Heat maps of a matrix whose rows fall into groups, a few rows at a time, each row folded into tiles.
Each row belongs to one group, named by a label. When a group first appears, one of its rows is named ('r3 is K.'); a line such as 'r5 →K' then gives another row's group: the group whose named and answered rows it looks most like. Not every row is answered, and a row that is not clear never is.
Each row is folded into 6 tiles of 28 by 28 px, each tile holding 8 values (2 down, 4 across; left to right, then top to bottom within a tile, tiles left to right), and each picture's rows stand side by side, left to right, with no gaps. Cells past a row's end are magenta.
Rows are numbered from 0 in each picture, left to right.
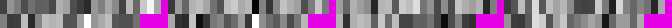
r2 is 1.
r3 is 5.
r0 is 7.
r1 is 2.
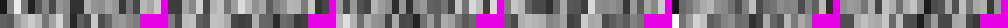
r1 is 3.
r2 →1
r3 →7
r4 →2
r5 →1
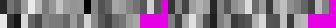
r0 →2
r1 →2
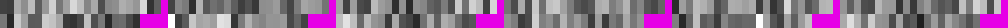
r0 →3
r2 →1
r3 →5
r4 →2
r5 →1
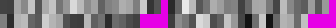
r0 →3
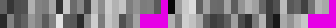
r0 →5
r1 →2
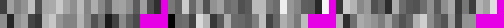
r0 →3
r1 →5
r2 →7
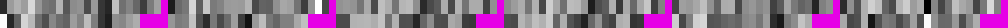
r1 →2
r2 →1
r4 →2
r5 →2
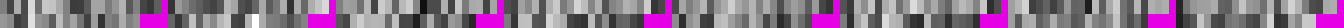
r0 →5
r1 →7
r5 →3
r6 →7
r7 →2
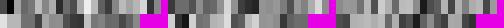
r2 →1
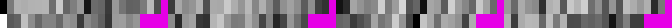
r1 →3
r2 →5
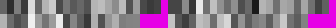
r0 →5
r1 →5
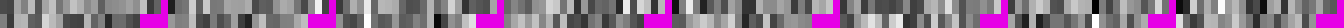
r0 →3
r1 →2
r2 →5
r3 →1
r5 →7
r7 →5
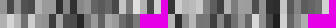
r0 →1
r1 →2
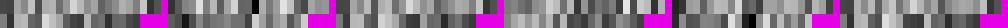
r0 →3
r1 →5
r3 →1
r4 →5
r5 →3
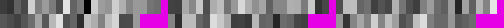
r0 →5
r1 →3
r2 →7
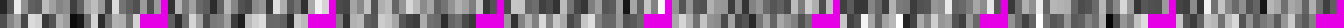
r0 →5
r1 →7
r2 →3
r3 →7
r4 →1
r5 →7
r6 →5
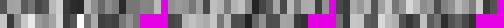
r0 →7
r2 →3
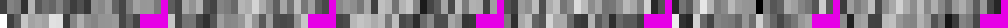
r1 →3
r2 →1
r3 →3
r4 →2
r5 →3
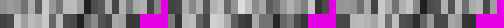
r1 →3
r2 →1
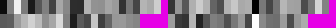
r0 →7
